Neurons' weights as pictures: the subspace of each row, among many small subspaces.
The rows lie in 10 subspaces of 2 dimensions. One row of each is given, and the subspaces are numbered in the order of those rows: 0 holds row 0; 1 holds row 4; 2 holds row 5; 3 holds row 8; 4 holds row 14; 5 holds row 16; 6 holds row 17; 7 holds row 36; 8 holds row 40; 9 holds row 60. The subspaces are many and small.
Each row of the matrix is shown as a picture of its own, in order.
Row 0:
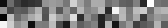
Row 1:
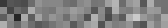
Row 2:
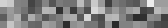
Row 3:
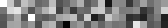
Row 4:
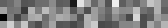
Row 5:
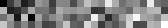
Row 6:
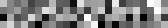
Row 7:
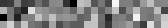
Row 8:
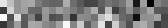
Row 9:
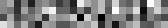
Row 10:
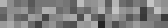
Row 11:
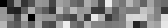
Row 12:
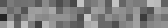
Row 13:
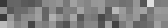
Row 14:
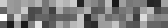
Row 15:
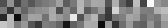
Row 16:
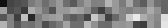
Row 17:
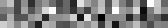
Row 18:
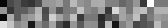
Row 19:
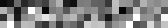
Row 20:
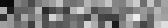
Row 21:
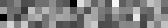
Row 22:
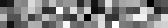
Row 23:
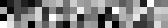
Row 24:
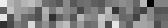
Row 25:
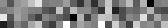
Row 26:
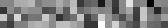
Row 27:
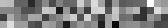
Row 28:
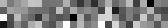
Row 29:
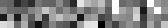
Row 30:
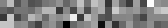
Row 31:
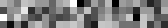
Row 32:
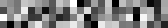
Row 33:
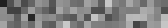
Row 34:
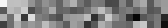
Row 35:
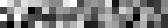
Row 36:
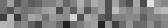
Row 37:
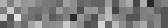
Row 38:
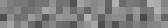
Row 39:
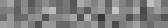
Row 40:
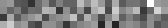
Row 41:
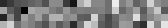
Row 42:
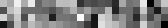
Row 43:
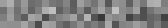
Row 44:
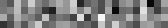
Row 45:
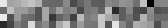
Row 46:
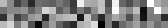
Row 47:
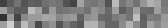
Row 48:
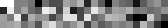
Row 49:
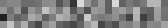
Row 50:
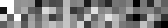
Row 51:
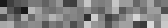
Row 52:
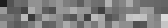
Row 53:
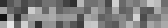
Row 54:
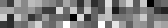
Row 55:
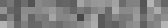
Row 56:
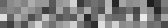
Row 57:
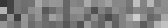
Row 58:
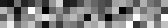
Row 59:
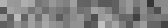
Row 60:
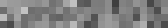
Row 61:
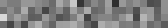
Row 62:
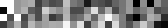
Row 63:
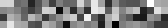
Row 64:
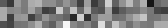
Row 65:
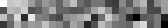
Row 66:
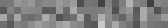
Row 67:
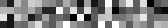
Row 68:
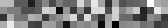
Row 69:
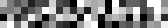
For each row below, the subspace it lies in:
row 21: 1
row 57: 3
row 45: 0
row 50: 3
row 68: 8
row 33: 2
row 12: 4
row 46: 5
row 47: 4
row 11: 2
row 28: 3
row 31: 1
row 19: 4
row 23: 0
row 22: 8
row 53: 4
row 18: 0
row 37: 7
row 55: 6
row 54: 7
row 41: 9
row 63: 8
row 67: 7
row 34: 5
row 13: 0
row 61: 1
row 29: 5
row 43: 6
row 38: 9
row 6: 9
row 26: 2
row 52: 5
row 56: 9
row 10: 5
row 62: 3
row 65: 5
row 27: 8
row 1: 8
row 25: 3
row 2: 8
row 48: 3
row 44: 6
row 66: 2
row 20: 0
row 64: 7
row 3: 2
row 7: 1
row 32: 1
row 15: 7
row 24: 0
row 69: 9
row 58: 4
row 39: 6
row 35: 4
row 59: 2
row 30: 7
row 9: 6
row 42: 6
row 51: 9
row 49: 1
